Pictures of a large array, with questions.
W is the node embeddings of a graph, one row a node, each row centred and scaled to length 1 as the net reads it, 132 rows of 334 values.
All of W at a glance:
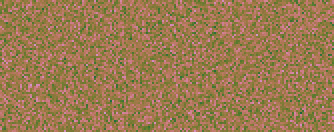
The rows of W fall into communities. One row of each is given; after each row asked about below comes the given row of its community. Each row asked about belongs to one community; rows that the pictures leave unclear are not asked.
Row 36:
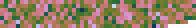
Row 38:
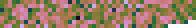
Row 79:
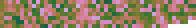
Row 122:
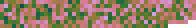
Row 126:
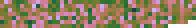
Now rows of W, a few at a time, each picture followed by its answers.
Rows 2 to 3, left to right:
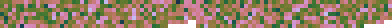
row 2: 122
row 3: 36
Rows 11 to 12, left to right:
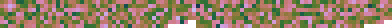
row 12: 122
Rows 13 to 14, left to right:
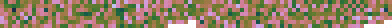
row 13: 38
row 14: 79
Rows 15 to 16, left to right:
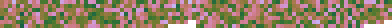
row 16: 36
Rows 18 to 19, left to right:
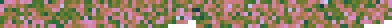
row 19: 126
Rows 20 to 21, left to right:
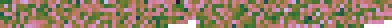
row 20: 122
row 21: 122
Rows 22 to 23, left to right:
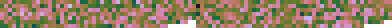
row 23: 126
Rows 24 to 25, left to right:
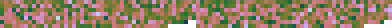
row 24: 126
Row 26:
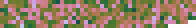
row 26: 126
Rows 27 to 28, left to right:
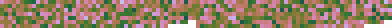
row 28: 126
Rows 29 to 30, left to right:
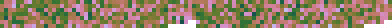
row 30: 122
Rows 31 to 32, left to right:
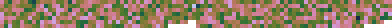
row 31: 36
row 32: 126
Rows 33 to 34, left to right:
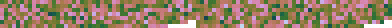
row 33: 126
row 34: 38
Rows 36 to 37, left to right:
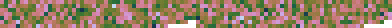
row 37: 79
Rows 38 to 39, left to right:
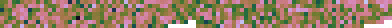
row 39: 122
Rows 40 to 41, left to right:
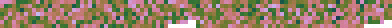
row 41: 126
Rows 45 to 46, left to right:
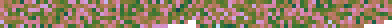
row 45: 79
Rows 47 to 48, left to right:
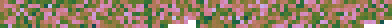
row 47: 79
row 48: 38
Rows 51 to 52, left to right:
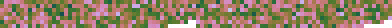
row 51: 126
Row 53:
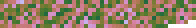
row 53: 122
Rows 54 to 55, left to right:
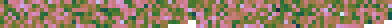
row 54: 36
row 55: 36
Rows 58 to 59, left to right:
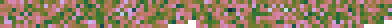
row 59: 79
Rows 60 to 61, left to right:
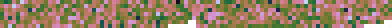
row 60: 122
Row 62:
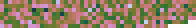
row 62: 79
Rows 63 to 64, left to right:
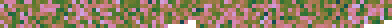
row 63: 79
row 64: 126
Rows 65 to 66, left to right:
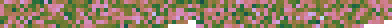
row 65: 122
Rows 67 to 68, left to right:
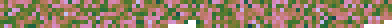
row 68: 79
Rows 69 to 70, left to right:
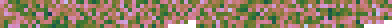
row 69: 36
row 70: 126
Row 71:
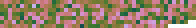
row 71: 126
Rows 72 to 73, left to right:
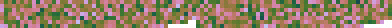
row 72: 79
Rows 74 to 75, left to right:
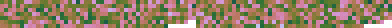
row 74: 122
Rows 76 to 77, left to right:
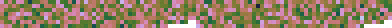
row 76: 79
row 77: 79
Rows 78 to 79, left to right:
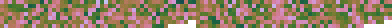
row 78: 122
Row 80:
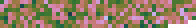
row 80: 122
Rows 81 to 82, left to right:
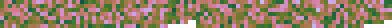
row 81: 126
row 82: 36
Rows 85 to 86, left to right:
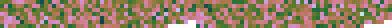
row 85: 79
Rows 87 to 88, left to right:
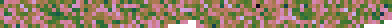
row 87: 126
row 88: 79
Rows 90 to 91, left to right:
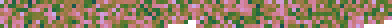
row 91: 79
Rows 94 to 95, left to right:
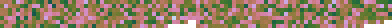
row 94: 79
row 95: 36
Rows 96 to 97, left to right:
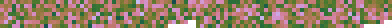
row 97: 79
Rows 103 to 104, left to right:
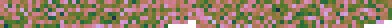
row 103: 122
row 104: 36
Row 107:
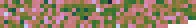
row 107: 36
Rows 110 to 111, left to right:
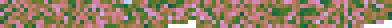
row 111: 36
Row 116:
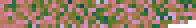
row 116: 122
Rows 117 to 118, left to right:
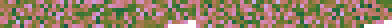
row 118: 36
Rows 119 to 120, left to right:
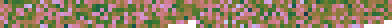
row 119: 38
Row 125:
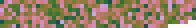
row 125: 126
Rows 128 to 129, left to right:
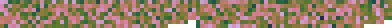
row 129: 126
